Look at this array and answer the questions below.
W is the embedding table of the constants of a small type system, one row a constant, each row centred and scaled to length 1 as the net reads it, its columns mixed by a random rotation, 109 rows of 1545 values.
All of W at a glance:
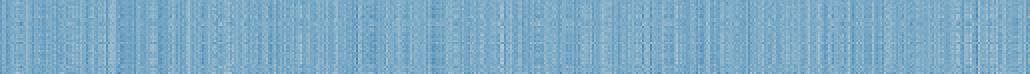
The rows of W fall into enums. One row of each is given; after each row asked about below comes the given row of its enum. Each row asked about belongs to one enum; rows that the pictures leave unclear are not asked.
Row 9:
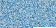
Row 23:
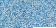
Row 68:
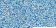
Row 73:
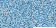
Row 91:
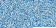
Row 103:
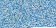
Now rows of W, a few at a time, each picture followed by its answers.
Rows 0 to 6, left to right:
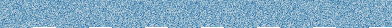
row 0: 103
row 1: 9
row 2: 73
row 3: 73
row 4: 73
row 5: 91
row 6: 9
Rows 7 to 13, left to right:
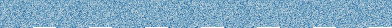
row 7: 23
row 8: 23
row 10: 68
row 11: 68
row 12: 73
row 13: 103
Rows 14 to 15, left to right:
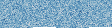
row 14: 103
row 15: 23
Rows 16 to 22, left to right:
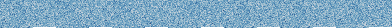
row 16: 68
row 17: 9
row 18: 9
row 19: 73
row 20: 68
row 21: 68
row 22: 103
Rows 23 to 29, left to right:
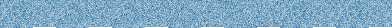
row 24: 103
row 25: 103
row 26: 91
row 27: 9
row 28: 23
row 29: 23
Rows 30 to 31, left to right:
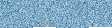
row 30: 9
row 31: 73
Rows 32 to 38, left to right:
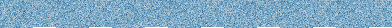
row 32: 23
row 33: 9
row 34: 103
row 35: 9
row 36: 73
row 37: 9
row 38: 9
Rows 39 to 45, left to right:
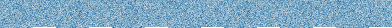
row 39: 103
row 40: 23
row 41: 68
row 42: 9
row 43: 23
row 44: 73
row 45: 9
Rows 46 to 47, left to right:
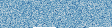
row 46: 73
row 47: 68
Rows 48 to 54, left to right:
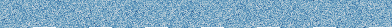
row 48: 103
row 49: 9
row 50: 23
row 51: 23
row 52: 103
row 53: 91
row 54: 68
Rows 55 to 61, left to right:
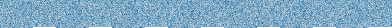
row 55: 73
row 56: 68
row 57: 68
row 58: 23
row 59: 9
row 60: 23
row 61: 103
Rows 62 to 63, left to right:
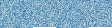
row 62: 23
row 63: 91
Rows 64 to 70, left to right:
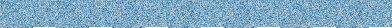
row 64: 9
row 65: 9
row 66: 68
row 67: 23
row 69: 103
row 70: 23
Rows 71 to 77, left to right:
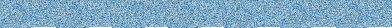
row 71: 103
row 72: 68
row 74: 68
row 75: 91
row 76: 103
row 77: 103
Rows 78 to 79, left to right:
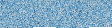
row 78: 9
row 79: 23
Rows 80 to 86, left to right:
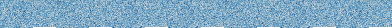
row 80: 23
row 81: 9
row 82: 68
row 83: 68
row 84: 9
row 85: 68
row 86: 23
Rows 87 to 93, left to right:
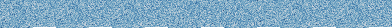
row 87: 68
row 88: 103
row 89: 103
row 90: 73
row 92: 103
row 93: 103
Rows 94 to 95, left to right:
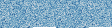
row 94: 68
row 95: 68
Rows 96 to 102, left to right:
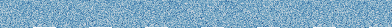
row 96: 73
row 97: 91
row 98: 73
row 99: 9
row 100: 9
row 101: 73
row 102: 73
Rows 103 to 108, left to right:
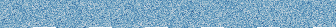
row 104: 68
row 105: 103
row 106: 23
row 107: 9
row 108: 73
